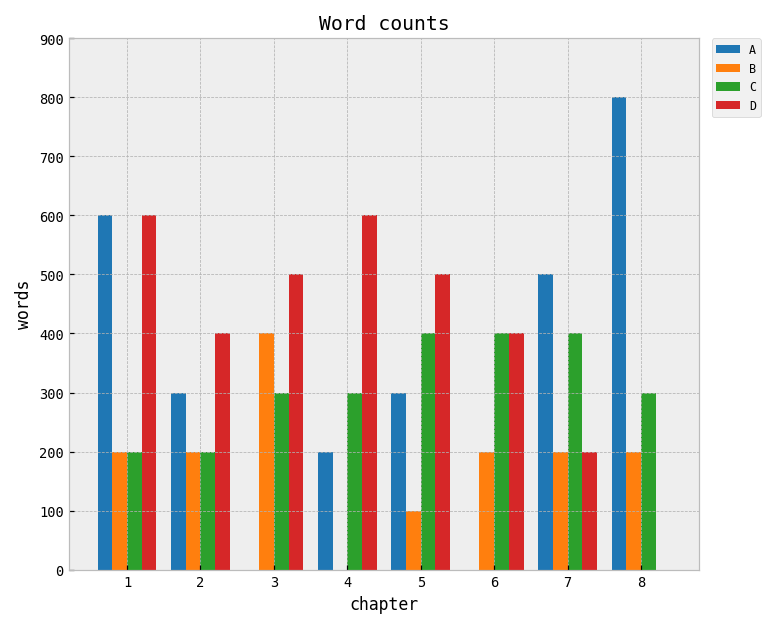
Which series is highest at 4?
D
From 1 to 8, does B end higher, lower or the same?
the same
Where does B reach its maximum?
3
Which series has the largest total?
D
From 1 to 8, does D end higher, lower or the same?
lower
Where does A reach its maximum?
8
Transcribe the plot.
Title: Word counts
x-axis: chapter, ticks 1 2 3 4 5 6 7 8
y-axis: words, ticks 0 100 200 300 400 500 600 700 800 900
Legend: A, B, C, D
Values:
A: 600 300 0 200 300 0 500 800
B: 200 200 400 0 100 200 200 200
C: 200 200 300 300 400 400 400 300
D: 600 400 500 600 500 400 200 0
